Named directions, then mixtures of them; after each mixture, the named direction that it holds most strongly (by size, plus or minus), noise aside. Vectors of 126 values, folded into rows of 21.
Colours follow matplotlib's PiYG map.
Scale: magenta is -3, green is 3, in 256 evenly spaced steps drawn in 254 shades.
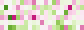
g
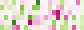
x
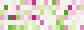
g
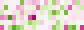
g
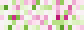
g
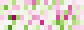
g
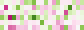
g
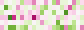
g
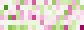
g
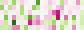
x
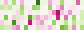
x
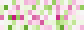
g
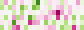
x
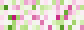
g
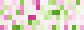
x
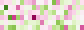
g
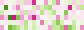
g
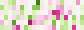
x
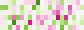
x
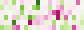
x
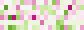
g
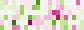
x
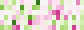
x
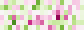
x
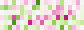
x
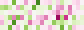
x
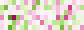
g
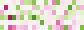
g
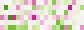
g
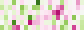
x
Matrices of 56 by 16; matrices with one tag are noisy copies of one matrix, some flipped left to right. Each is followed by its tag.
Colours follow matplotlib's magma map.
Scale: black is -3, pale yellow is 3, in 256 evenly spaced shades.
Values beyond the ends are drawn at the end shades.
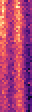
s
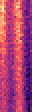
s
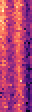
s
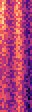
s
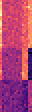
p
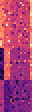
p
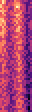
s
